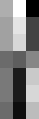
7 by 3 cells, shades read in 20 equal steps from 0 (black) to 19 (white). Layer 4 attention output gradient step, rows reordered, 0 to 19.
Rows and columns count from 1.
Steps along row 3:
up down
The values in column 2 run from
1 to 19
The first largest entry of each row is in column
2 2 2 3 3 3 3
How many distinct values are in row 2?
3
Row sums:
32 34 33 25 26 27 23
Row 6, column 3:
16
